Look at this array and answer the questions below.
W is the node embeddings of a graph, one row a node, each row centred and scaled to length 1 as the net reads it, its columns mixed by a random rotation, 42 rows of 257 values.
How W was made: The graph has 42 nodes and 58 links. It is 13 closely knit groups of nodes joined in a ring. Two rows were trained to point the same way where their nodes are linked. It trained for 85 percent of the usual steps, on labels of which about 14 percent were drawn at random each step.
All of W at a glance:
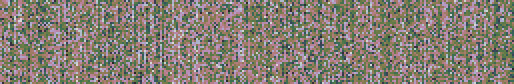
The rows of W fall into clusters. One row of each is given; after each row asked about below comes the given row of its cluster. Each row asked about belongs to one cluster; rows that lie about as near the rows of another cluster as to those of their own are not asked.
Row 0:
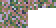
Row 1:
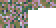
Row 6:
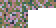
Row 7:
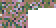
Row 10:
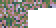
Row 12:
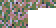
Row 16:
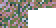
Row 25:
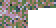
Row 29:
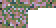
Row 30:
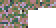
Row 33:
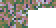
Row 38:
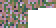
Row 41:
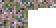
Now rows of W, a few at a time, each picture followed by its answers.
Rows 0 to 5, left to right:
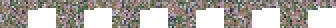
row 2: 25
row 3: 16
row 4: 10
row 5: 10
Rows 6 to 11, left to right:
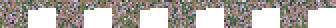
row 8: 0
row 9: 10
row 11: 1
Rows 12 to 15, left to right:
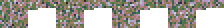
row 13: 1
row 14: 7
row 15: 30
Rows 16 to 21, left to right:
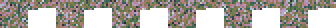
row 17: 29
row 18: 30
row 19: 41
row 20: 6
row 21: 25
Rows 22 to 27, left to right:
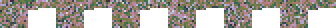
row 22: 33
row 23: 16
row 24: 12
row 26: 33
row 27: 41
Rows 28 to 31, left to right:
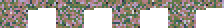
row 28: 29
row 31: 7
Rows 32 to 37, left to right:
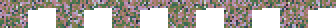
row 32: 38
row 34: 6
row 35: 12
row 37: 33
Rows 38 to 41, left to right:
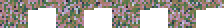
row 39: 0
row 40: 38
